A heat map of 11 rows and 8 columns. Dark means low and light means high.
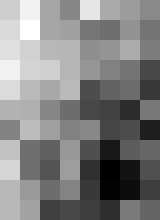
The ninth with the highest average is the top left. The field climbs toward the top left. The halves do not mirror each other. No row or column stands out. The bottom right is the ninth with the lowest average.
